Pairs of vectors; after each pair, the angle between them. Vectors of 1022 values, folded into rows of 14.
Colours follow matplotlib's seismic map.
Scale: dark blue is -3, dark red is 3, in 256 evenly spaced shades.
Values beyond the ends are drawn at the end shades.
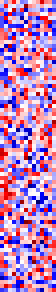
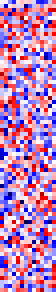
nearly opposite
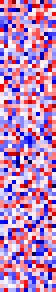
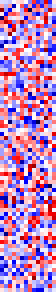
orthogonal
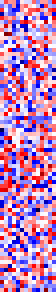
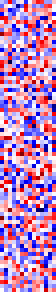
partly aligned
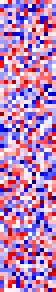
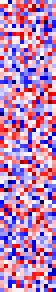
nearly opposite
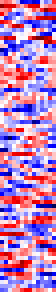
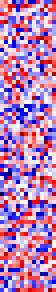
partly aligned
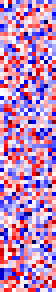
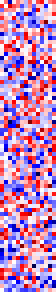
nearly opposite
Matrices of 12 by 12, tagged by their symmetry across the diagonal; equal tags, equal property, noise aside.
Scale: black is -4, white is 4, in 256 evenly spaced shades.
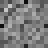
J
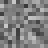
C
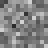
J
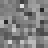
C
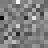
C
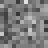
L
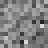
J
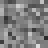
C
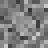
J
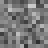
L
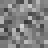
C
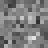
L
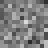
L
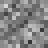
J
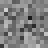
L
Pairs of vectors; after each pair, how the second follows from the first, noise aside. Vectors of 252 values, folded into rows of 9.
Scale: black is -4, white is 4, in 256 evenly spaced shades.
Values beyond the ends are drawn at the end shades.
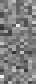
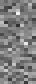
shuffled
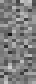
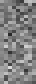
sign-scrambled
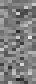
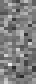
shuffled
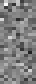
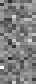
shuffled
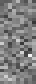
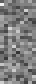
shuffled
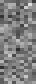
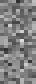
shuffled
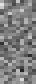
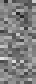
shuffled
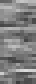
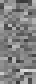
sign-scrambled
